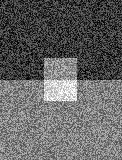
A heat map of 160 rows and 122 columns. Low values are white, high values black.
Ninth with the lowest average: centre. Seam: horizontal, 50% of the way down, the top part higher. Odd patch: lower, in the centre.
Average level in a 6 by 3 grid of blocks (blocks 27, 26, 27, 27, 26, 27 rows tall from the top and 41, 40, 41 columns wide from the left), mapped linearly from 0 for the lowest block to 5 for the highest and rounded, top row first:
5 5 5 | 5 5 5 | 5 3 5 | 2 0 2 | 2 2 2 | 2 2 2
